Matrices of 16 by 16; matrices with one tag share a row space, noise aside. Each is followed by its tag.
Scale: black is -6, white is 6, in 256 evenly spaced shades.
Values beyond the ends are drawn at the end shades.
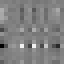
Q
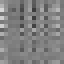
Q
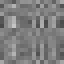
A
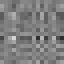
A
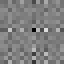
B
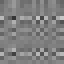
A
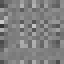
Q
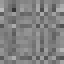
A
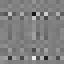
B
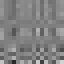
A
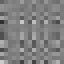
Q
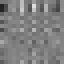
Q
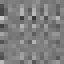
Q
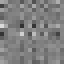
Q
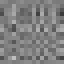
A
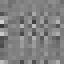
Q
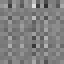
B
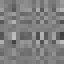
A
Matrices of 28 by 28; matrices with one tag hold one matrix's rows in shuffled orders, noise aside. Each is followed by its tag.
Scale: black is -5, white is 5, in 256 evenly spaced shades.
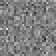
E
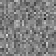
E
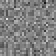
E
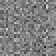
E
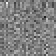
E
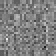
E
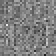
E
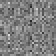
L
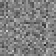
E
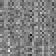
L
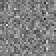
E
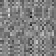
L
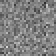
E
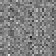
L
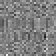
E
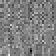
L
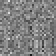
L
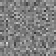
E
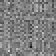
L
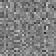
E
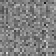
E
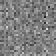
E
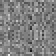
L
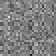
L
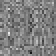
L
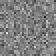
E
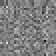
E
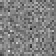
L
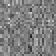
L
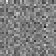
E
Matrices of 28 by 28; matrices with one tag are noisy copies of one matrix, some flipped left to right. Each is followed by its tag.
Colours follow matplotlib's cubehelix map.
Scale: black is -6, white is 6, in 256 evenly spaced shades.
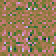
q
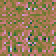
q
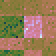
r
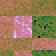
r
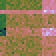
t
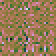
q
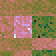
r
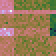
t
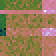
t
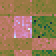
r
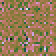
q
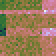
t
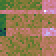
t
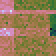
t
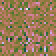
q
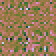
q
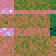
t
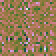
q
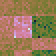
r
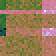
t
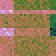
t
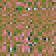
q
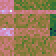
t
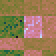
r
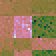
r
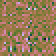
q
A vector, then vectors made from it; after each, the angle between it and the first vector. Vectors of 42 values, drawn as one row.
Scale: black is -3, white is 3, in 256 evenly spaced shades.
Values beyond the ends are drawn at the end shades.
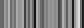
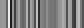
partly aligned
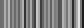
nearly parallel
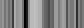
orthogonal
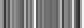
nearly opposite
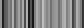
partly aligned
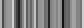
partly opposed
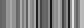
partly opposed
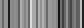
orthogonal
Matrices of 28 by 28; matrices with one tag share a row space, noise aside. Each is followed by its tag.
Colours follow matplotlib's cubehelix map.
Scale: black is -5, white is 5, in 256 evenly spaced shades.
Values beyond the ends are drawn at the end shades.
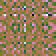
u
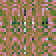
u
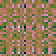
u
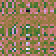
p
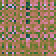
p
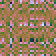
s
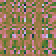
u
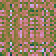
s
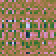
p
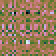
p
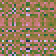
p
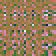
u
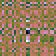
p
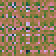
p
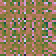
u
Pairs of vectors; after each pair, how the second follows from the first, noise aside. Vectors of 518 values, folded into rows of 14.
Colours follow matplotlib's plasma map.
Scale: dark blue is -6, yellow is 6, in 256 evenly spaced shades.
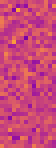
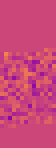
partly zeroed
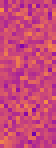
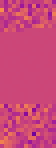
partly zeroed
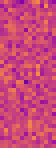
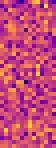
scaled up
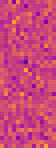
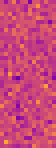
shuffled
